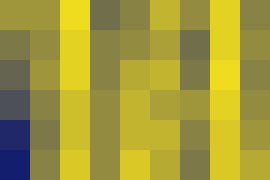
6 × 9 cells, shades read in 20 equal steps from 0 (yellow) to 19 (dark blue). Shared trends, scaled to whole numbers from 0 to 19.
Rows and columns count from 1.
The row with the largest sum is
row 5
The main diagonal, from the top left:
7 8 1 8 4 5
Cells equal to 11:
2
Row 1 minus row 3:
-5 0 -1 2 4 0 -2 1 0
